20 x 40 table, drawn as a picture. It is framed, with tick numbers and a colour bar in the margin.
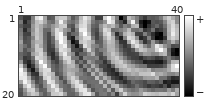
No single row or column stands out from its neighbours. The ninth with the highest average is the bottom left. On average the colour sits 50% of the way up the scale. Concentric rings centre on the top right. No overall slope runs across the table.
